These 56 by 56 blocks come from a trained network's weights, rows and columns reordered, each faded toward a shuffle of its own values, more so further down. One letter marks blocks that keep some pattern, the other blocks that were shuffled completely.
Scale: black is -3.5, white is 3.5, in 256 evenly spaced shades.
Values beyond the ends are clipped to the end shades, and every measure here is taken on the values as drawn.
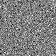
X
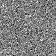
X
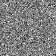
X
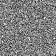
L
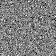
L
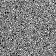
L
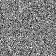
X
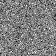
L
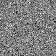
L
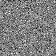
X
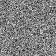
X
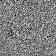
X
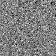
X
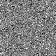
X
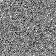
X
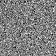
X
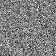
L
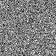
X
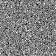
L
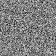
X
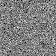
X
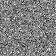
L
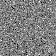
L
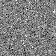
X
